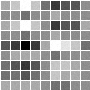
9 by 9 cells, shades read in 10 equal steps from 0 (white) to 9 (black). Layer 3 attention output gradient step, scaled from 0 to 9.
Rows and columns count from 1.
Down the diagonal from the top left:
3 4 0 4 3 5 2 3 4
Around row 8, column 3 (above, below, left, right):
7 3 5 5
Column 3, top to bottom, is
0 5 0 5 9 3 7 6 3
